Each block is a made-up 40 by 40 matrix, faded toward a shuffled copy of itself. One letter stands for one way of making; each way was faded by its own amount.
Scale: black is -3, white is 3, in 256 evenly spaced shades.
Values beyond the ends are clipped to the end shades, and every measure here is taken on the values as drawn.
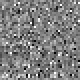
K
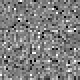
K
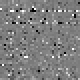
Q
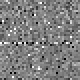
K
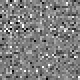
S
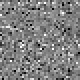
S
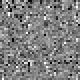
S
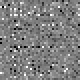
Q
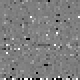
Q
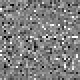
S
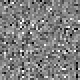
S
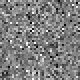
K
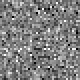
K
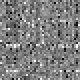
K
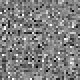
K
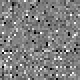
K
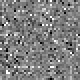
S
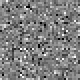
S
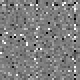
Q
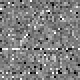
S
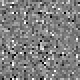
S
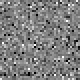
S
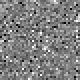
S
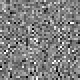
K
